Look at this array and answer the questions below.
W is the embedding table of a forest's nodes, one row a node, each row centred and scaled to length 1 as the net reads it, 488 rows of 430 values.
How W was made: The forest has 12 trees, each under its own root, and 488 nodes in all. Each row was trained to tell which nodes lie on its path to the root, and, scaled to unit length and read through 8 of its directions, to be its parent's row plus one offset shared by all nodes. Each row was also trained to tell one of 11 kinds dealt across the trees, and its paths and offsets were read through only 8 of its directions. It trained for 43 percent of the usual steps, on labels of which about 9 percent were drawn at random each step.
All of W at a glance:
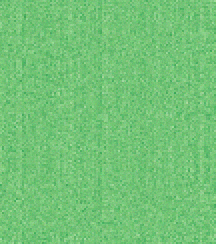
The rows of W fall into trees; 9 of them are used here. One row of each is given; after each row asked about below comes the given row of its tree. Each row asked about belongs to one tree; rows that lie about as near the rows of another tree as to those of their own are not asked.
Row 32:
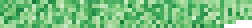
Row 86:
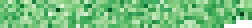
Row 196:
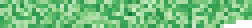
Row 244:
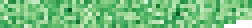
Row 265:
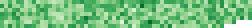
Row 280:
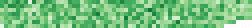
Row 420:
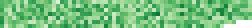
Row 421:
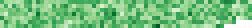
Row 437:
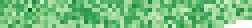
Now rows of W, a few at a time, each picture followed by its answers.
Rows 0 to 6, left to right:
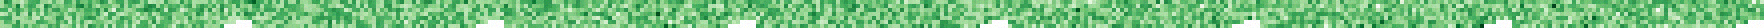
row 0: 32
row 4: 280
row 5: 196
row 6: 265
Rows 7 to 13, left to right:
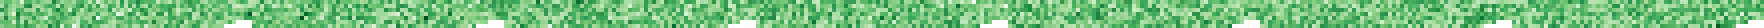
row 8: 244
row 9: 437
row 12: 265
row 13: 280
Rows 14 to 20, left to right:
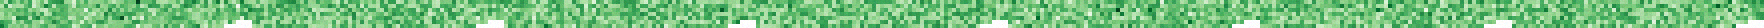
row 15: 32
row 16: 280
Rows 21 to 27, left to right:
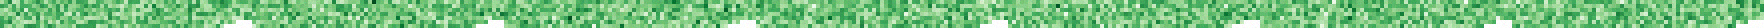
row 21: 421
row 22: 86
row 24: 265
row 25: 265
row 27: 244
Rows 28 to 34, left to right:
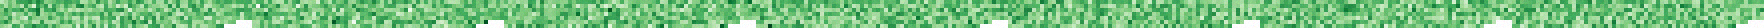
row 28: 421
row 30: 421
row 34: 421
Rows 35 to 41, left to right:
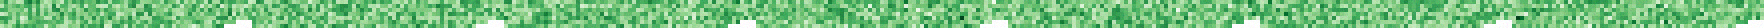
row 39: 196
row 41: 421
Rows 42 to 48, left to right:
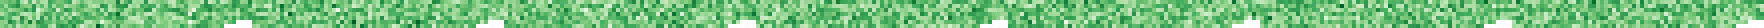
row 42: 280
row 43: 421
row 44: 196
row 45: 265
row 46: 244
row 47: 421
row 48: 32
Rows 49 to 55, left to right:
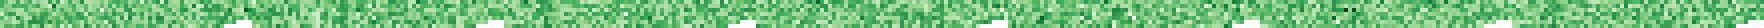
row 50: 32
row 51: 196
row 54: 437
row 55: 196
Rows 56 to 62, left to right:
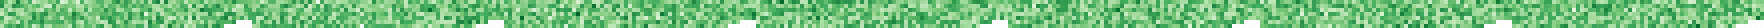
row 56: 280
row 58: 86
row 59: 421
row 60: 196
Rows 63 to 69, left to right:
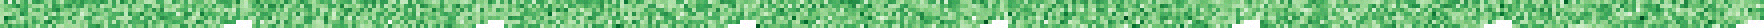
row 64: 86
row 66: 244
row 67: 244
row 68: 244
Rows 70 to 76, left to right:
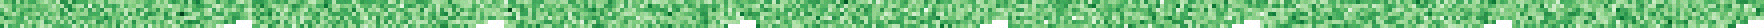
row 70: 420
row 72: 32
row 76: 196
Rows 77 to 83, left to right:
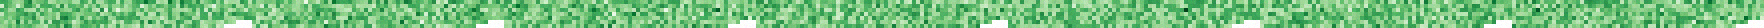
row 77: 437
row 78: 265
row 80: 86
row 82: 280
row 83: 244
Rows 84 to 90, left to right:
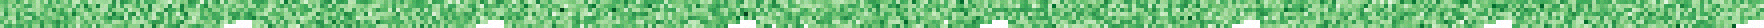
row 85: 437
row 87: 280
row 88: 421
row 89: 420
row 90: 421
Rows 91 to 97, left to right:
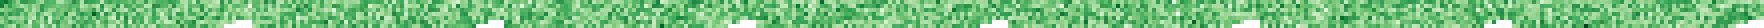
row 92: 196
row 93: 244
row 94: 420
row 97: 265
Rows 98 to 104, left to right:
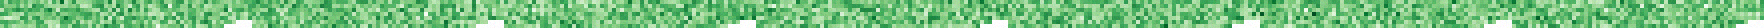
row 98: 265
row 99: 437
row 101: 244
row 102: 244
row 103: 244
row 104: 280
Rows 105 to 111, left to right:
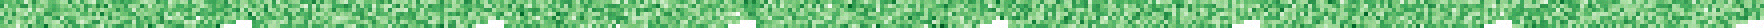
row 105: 280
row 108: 244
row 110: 86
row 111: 244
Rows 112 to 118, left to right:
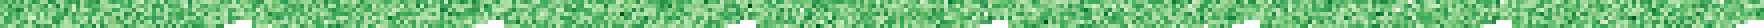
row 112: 421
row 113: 437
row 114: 265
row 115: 244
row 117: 280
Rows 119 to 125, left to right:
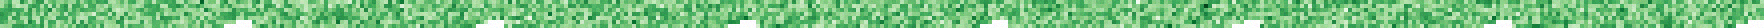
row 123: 437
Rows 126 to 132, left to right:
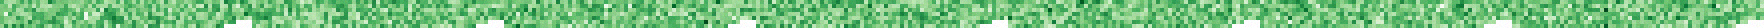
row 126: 196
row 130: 437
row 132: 437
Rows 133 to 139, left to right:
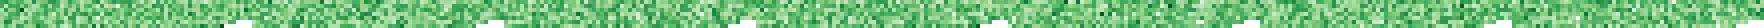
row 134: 280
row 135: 196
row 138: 265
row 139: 421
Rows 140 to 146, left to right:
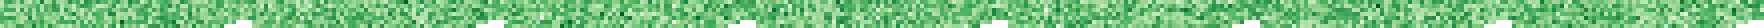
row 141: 420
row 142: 265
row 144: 280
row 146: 420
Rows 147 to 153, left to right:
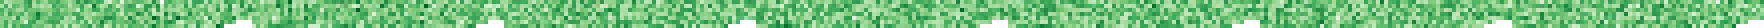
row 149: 421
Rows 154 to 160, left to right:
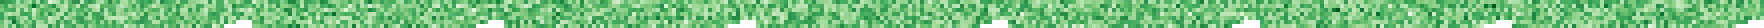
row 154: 437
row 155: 421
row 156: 244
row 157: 196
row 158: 196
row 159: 265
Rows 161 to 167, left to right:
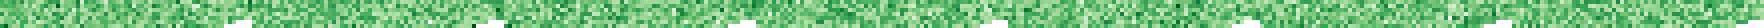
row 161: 244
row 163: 244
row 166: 280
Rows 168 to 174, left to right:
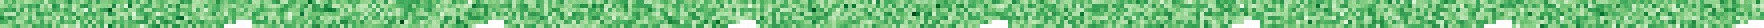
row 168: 421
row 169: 265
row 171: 86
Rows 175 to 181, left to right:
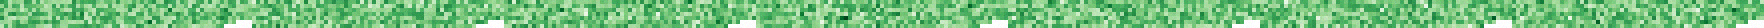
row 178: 86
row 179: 244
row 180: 244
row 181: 420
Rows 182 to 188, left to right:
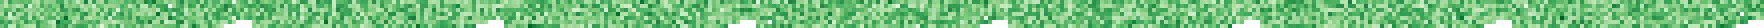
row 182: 265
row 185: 32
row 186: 32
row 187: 32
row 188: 280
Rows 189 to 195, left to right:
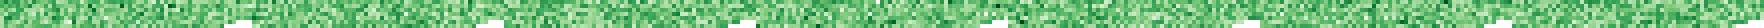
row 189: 86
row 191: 196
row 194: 421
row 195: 244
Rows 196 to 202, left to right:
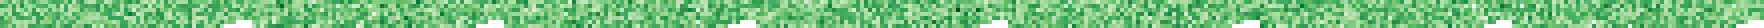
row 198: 280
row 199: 265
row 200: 86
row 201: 244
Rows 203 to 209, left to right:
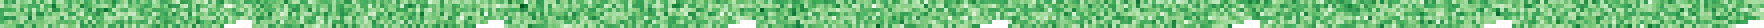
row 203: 32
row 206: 421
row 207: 421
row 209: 265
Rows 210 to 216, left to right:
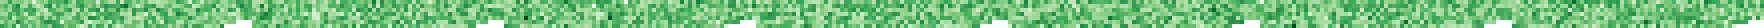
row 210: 244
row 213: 86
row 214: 280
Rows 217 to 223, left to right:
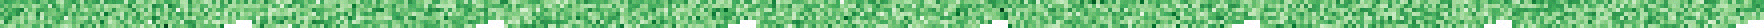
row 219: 265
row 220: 280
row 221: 265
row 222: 421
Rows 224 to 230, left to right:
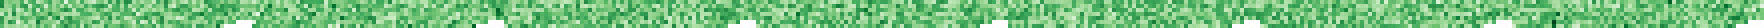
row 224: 280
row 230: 86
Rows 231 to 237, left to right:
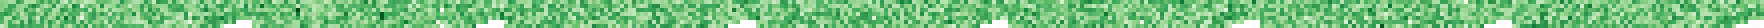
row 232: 86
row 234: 420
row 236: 421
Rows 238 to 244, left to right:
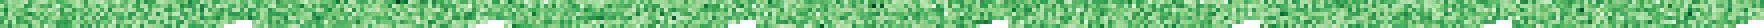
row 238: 420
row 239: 437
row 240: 420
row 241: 280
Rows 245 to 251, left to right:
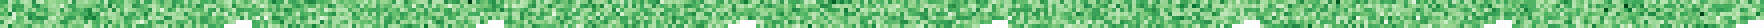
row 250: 421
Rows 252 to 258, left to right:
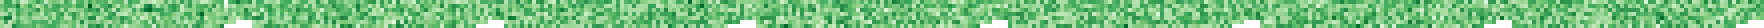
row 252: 32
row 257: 265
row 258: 196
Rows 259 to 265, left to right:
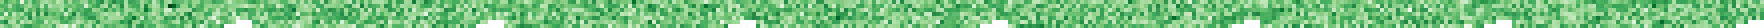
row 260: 420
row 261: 32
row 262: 420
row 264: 421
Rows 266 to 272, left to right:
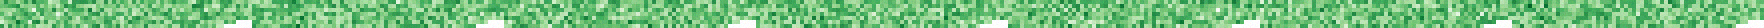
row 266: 437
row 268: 437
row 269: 437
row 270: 244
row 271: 280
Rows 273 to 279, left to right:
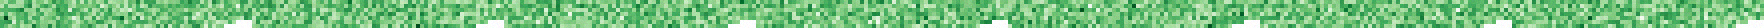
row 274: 86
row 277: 280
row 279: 244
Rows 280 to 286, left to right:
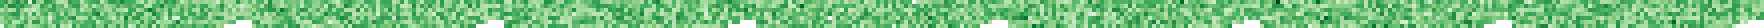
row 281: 421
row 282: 244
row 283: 421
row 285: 280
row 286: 437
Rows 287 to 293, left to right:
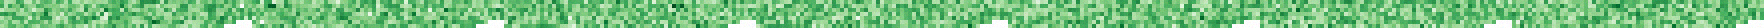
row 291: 280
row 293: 265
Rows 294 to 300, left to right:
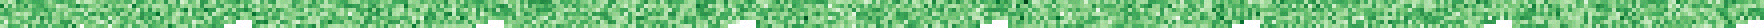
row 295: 244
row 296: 437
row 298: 280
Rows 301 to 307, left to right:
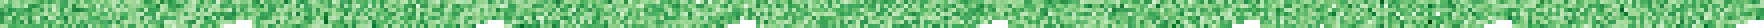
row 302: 86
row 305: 196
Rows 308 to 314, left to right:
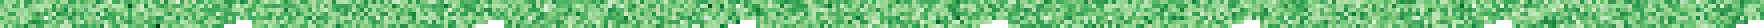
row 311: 437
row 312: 421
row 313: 420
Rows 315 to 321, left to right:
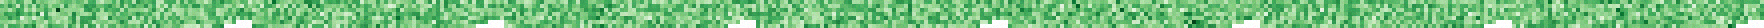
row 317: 32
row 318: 420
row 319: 420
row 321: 421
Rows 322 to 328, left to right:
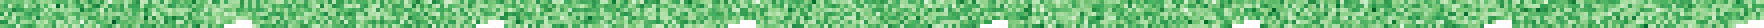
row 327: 244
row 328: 244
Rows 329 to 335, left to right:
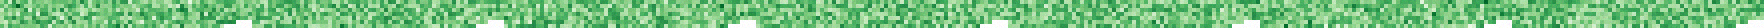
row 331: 196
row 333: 32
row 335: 196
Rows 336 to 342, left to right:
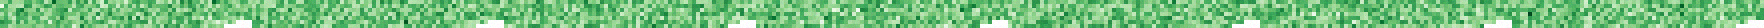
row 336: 421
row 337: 421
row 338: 32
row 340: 421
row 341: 421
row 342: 421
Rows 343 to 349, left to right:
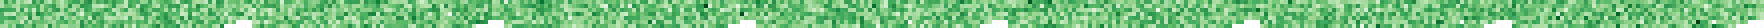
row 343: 32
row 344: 280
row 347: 421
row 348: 420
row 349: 420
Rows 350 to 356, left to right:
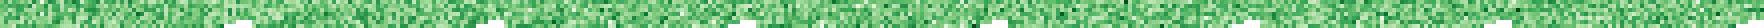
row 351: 280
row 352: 86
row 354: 244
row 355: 437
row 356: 421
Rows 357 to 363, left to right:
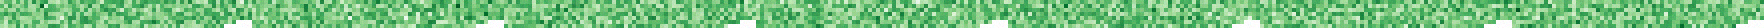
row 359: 280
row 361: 421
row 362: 421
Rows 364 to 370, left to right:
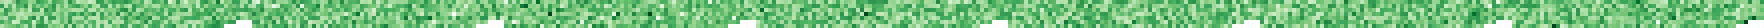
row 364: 280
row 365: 244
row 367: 280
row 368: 437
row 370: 280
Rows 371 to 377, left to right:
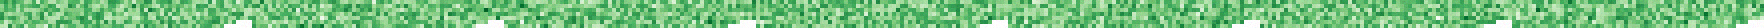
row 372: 244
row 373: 280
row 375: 280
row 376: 265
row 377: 244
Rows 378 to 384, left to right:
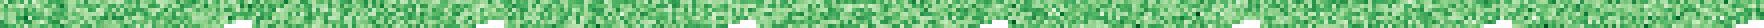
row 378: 244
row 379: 86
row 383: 421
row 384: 421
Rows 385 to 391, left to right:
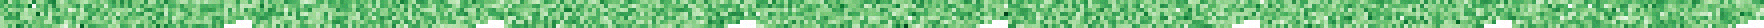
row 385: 86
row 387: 280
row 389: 244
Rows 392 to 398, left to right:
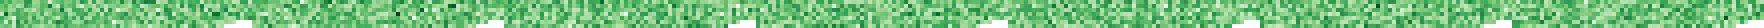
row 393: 437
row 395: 420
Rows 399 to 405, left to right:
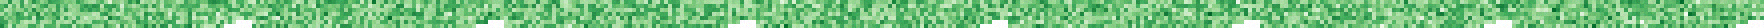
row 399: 244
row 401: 86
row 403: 32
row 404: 420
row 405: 265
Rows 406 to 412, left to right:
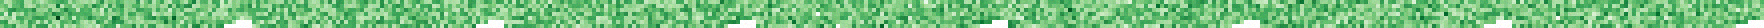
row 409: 280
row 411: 421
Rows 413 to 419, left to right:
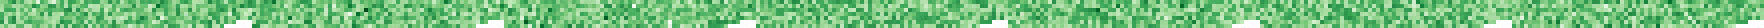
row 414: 244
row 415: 280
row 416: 421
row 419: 265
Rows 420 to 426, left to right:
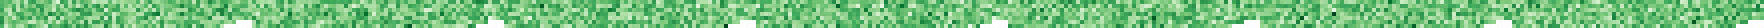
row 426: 280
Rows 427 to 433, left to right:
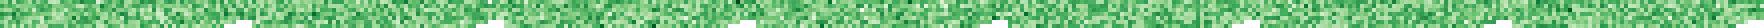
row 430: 265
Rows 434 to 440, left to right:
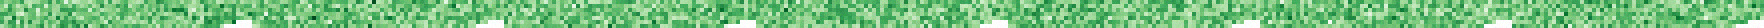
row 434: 280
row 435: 437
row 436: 280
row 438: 437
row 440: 244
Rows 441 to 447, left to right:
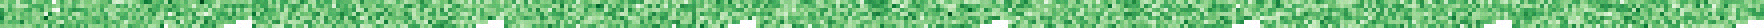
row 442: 420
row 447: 244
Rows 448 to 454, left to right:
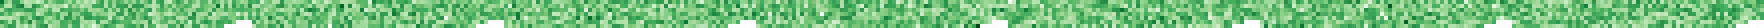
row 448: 280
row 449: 86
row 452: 421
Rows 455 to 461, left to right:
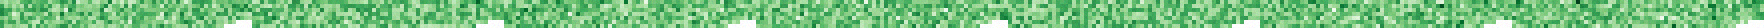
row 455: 420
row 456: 244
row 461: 437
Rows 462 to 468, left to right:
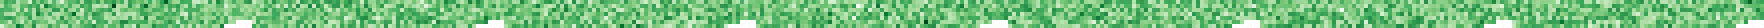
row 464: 280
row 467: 196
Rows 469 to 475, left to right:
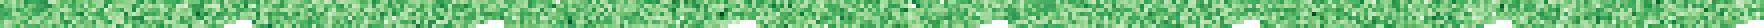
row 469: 437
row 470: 86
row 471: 437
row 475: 265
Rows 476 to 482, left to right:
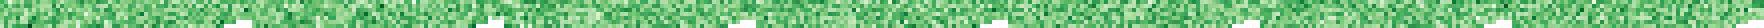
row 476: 86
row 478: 244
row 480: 421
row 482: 244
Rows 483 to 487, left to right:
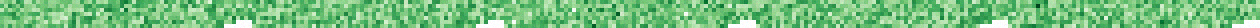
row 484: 280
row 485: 86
